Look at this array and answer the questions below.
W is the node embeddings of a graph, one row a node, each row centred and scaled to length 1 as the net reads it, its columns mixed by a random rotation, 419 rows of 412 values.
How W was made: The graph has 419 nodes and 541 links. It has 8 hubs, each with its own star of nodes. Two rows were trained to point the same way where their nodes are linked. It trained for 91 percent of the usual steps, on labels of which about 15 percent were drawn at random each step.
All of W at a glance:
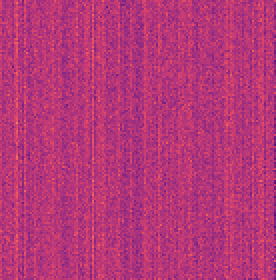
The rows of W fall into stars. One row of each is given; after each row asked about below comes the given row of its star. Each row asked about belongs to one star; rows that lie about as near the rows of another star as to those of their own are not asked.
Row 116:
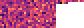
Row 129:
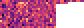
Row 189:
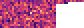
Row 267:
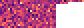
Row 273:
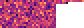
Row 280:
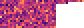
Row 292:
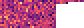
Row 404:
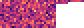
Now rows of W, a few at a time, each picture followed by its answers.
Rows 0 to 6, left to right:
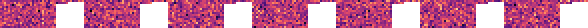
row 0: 273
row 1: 273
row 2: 292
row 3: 292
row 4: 267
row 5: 189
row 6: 273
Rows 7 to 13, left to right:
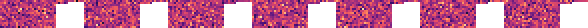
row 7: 189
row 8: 189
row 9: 116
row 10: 116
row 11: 404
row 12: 129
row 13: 116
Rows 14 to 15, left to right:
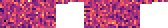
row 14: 273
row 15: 404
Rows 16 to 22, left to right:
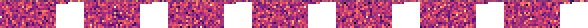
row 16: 280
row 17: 292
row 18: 404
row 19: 292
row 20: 280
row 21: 189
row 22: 129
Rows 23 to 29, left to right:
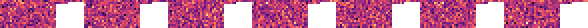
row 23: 129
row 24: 189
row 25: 189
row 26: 267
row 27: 404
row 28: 273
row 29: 116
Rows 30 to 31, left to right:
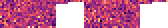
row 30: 129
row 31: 129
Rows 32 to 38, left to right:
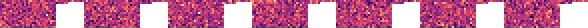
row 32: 404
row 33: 116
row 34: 189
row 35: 280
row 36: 189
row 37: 189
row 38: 273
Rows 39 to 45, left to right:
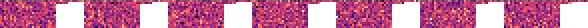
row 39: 189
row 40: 116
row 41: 267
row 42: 404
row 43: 280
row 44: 189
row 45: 129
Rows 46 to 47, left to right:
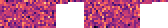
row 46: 404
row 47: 116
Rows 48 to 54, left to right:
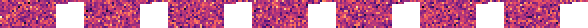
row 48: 116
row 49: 189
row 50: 404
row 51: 116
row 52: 116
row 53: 292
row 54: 116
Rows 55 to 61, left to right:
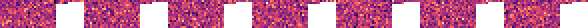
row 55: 267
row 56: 189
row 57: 189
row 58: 273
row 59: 116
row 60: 267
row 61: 116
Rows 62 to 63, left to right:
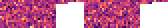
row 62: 267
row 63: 189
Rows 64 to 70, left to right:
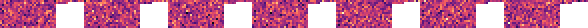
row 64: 189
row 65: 273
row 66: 189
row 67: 189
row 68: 280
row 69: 189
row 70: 404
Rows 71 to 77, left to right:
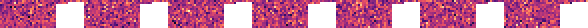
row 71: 267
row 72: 280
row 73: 280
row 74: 292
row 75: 129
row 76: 292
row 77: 129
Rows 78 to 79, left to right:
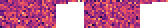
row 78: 280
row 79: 280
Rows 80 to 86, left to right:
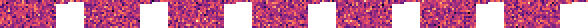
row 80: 267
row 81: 129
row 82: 116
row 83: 292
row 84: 116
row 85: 280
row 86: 292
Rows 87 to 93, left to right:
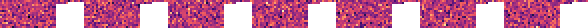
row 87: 404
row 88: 116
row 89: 129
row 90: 267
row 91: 116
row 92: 280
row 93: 189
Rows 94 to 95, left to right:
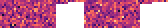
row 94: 116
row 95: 267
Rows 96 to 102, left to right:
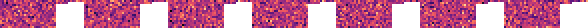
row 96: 129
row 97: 129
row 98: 189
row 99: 189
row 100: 404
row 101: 292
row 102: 129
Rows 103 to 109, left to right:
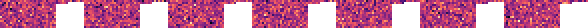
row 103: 280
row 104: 292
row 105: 280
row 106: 280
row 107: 129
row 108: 116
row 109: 129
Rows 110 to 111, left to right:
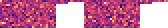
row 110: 404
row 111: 116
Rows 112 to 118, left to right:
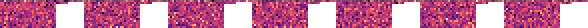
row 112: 189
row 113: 189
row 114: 280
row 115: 404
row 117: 273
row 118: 116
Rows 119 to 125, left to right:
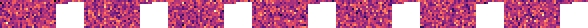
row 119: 404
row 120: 273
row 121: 267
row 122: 292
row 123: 267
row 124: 273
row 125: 267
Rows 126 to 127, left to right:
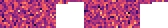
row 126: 189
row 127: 404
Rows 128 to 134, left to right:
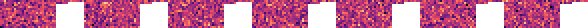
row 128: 273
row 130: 267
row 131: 267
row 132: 280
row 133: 280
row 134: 273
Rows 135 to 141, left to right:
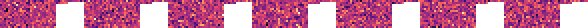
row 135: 267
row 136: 280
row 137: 116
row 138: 189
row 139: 292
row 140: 404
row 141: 267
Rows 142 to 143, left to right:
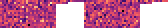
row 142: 292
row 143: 116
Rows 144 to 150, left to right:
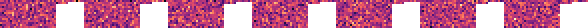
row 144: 280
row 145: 280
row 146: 189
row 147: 189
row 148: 189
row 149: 404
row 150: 189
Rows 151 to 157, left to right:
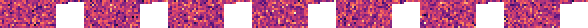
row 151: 292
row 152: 280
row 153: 273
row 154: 129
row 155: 189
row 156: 129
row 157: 129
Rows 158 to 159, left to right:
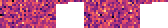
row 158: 404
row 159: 280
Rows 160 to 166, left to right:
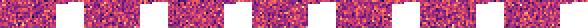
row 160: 280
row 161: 129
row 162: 280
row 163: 129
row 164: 280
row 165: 404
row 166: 273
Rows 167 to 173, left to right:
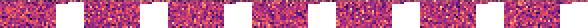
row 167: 273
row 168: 129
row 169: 404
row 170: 292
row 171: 273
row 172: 292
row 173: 267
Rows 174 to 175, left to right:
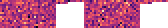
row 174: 129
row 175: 189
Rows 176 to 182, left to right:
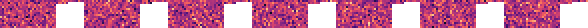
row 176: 280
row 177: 189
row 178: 129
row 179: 189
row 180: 267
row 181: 267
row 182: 404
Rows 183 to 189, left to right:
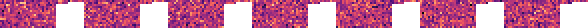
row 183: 189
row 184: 292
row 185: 280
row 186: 189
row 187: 267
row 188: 292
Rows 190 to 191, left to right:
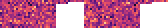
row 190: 116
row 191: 267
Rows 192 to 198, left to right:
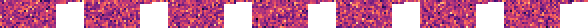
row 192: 280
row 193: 267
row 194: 280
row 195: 267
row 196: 273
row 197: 189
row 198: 189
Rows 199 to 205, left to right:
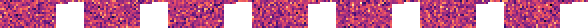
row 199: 280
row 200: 267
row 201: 267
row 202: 116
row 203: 189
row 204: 267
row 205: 404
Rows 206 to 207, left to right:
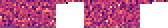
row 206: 280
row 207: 129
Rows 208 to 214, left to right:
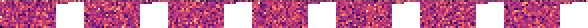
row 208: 292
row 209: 116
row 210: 129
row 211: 280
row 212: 267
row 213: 129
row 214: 129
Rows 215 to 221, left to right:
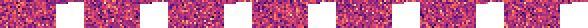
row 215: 189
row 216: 280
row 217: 129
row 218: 189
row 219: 267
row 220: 404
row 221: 116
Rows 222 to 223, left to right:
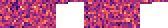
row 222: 116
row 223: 273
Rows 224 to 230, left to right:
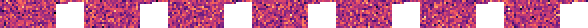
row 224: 267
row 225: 116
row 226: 116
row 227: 267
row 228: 129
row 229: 189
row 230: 404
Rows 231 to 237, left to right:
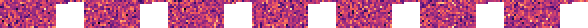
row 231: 129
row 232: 267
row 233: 404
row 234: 292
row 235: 280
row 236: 129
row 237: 273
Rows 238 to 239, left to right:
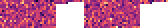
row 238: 129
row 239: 129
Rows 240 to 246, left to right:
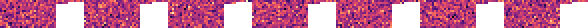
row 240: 404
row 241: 273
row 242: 404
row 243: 273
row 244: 280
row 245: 273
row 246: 116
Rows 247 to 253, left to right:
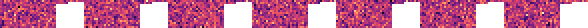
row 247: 189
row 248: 292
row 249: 404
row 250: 129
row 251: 280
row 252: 189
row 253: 116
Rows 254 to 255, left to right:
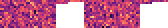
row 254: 267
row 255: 116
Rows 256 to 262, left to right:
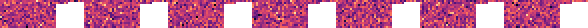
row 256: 404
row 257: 273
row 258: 280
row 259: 273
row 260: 129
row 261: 189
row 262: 273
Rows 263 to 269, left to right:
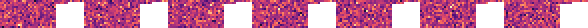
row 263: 267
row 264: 273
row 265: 273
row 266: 280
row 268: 267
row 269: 273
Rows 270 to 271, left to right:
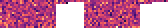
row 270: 129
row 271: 129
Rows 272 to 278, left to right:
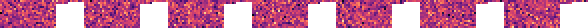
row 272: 273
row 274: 273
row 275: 280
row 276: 273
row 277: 129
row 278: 404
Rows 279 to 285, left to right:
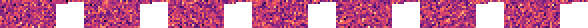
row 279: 129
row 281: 292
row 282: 292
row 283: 129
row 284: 280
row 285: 189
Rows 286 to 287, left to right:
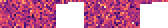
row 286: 267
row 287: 273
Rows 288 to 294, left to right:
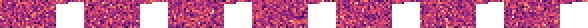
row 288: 129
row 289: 280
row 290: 189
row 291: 292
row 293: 129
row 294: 116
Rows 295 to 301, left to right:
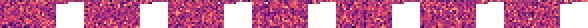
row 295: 404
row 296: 129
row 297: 280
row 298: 267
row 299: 116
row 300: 267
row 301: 116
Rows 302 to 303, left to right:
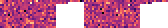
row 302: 404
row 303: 189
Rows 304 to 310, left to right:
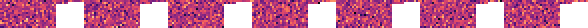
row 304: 273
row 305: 129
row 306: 273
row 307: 116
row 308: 189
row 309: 292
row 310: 273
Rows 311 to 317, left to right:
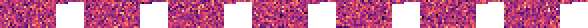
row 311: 116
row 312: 129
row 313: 267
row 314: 267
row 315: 273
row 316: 280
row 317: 189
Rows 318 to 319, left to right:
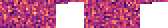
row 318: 189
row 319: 116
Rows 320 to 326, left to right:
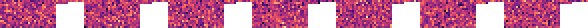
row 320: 273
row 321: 189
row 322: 189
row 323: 129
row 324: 280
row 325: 280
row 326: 129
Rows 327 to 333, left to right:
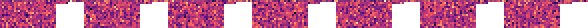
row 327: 189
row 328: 267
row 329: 280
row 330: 129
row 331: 267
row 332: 267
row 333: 267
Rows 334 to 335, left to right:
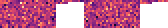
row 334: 292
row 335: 280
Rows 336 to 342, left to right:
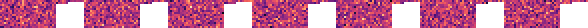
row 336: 273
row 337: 404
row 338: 267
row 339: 292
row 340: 129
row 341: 280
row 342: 280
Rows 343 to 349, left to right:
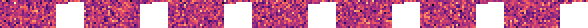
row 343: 273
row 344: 116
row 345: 404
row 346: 292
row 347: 280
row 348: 267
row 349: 267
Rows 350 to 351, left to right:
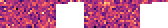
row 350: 404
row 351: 189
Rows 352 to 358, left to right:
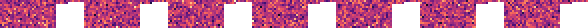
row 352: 404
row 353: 129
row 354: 292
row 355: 292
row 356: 129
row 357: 280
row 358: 280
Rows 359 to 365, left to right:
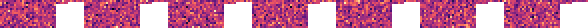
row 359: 273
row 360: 129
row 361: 280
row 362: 267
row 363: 267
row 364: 189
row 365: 404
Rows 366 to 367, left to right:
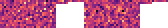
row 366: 189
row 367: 116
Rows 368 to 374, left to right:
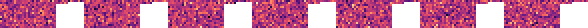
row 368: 292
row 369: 116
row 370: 129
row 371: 273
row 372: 129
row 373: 292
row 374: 292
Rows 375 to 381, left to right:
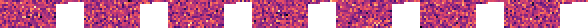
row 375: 267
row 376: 129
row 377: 116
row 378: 116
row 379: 267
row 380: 273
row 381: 273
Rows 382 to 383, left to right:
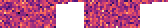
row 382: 189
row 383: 189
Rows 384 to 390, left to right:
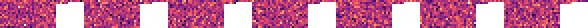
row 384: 292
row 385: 129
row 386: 129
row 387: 404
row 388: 273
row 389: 116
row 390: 292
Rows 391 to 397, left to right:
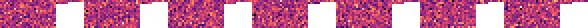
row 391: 273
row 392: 404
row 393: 189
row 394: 116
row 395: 273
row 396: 129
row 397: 404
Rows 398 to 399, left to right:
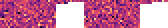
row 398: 189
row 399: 280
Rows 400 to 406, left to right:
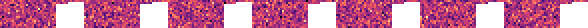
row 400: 273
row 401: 116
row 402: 267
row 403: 267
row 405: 116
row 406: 129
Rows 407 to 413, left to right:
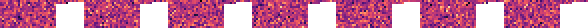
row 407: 189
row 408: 280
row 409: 292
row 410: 129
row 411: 404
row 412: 280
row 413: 292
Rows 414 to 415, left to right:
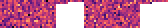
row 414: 189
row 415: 116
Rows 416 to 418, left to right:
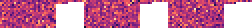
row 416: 189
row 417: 189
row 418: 292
